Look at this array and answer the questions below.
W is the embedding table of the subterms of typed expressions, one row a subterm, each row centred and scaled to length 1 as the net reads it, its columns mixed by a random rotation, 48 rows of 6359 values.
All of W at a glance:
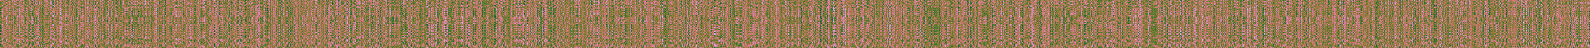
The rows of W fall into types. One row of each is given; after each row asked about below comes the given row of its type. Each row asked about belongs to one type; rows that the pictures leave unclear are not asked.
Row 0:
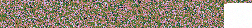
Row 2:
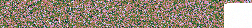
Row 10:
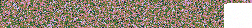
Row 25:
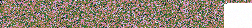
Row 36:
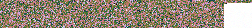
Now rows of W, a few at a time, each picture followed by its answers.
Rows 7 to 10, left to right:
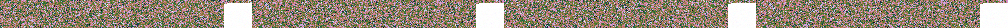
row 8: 10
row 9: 0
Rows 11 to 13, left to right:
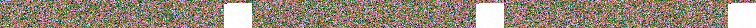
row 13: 36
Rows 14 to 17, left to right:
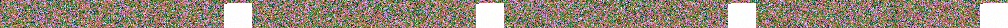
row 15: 25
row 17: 2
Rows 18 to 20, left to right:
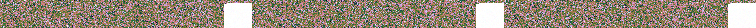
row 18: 2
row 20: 0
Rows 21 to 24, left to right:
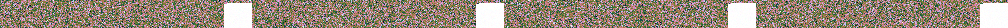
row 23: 2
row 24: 25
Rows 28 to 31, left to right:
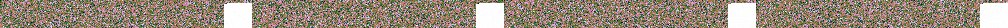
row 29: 36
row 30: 10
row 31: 10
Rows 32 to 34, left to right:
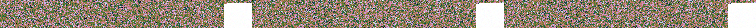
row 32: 0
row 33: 10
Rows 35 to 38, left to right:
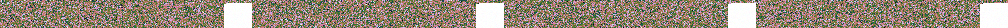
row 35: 0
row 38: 25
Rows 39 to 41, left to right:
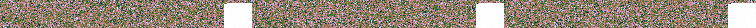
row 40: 2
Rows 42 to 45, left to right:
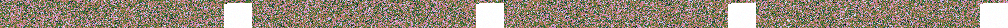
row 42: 36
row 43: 25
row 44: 10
